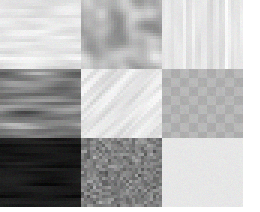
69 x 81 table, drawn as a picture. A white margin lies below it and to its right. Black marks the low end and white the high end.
The table splits into 3 rows of 3 panels. Panel 1,1: very high, streaked across, faint in contrast. Panel 1,2: high, blotchy. Panel 1,3: very high, streaked downward, faint in contrast. Panel 2,1: middling, streaked across. Panel 2,2: very high, slanting up to the right, faint in contrast. Panel 2,3: high, checkered, faint in contrast. Panel 3,1: very low, streaked across, faint in contrast. Panel 3,2: middling, fine-grained. Panel 3,3: very high, flat.
